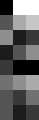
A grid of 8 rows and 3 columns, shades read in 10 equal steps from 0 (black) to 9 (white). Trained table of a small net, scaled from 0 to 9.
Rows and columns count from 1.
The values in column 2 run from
0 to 9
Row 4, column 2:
3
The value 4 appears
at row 6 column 1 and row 7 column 3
